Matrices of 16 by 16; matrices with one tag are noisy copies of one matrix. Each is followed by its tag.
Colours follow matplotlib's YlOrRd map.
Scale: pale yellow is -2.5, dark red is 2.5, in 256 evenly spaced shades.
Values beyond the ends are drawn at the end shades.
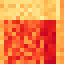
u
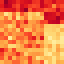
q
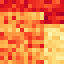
q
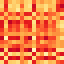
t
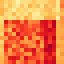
u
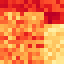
q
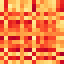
t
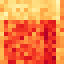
u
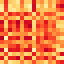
t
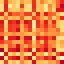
t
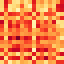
t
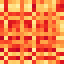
t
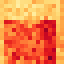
u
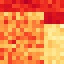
q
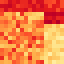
q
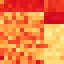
q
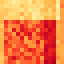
u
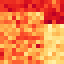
q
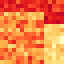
q
